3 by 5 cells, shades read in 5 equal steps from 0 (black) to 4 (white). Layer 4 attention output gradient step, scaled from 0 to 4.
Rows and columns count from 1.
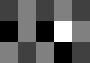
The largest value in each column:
2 2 2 4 2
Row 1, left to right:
1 2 1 2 1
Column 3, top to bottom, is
1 0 2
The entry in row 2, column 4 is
4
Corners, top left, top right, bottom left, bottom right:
1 1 2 1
